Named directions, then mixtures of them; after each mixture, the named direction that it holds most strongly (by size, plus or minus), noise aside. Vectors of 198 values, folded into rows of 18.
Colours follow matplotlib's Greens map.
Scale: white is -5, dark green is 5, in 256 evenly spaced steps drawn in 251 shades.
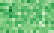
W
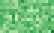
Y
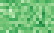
W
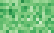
Y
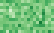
W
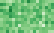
W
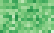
Y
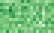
W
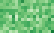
Y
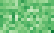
Y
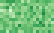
W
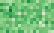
W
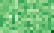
Y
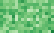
Y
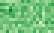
W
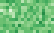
W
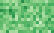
Y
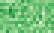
W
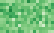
W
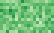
Y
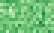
W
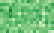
W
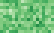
Y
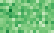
W
